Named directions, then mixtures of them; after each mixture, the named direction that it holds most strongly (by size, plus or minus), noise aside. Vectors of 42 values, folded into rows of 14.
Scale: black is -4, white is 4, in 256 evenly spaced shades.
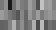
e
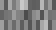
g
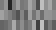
e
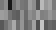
e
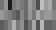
e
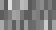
g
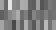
e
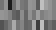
e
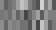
g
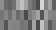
g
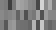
e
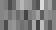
e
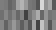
g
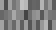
g
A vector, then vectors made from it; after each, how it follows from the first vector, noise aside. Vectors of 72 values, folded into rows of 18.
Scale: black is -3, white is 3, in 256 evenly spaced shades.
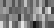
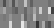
partly zeroed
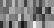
negated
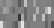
partly zeroed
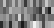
negated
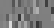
partly zeroed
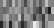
negated
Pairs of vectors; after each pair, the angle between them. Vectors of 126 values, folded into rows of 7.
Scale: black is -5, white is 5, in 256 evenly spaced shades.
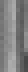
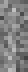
partly aligned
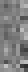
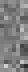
nearly parallel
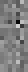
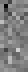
orthogonal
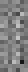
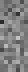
partly aligned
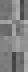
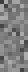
orthogonal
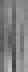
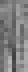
nearly parallel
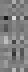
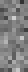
partly aligned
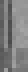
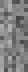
partly opposed
